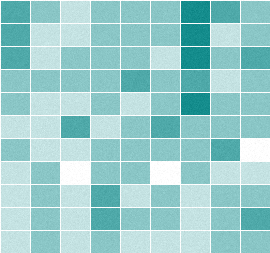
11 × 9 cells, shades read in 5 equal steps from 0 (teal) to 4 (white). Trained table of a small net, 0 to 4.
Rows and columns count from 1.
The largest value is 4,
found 3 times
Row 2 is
1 3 3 2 2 2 0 3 2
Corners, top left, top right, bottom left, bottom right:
1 2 3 2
